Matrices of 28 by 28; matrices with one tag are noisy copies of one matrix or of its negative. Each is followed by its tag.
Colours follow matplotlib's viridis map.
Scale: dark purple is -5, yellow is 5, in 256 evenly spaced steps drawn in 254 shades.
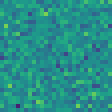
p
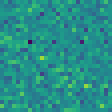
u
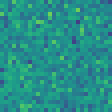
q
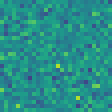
p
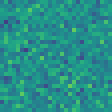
u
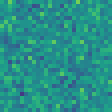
u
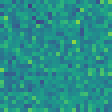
q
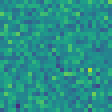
p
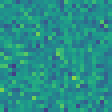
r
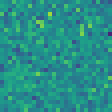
q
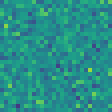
p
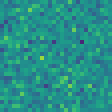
u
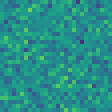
u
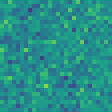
u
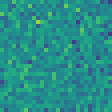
q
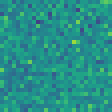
q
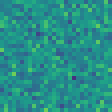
r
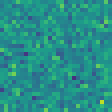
r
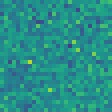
q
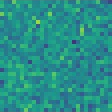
q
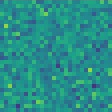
p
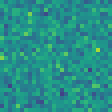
p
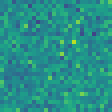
q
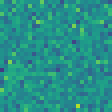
q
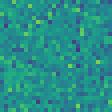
q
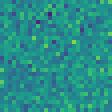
q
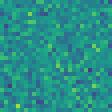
p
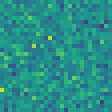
r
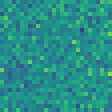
q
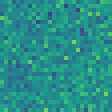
q
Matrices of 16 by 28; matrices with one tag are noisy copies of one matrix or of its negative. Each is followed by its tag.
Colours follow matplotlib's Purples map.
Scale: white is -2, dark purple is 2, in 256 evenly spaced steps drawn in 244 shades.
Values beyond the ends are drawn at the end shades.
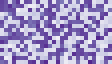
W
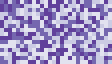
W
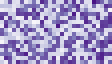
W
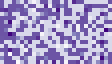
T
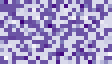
W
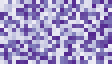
W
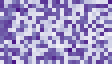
T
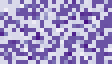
W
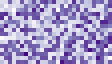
W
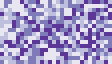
T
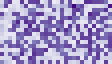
T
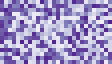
T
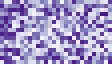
T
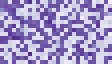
W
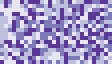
T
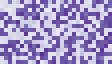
W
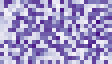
T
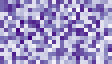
W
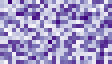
W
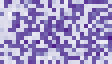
T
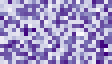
W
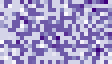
T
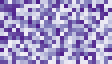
W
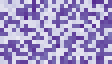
W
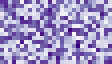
W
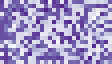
T
